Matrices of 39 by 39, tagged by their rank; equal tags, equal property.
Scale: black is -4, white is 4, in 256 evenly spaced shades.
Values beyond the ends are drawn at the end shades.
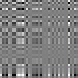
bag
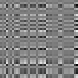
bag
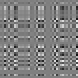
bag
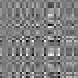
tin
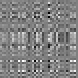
tin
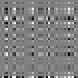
bag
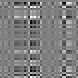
bag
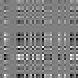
bag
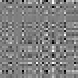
tin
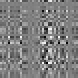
tin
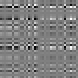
bag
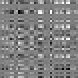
tin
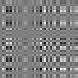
bag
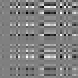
bag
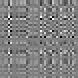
tin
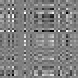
tin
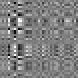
tin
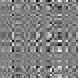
tin
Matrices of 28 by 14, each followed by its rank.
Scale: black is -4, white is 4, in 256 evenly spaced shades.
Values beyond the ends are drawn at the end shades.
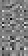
three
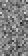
full rank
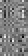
three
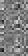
three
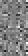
three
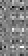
three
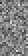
full rank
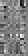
three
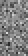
full rank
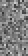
full rank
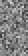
full rank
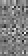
three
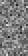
full rank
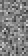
full rank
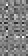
three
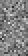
full rank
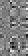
three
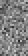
full rank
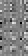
three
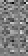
three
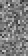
full rank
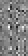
three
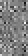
three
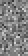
full rank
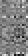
three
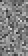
full rank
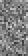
full rank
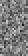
full rank
